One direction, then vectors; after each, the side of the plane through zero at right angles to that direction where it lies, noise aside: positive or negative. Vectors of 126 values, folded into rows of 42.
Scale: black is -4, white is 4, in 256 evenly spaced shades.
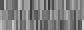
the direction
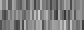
negative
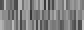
positive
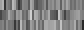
negative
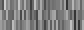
positive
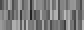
positive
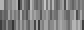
negative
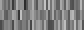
negative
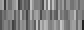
negative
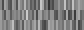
positive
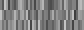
positive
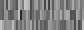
positive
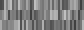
positive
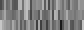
positive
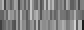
negative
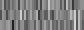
negative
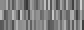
negative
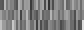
positive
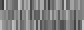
positive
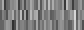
negative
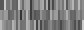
positive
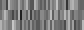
positive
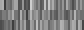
negative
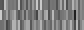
positive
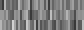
positive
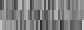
positive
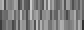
negative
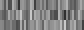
negative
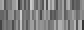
negative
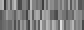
negative
